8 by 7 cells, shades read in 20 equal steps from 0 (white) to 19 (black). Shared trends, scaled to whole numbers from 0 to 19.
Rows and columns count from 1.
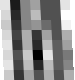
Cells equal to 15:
4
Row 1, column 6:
13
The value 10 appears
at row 6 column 7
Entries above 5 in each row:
5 4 5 6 5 4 4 6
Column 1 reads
2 3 4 3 2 3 2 4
